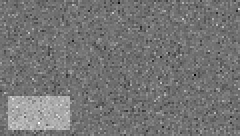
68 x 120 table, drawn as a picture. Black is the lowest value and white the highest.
The bottom left is the ninth with the highest average. In the bottom left lies a patch that is higher than the rest. There are no regular stripes. The halves do not mirror each other. The values are skewed, with a long tail toward high values.
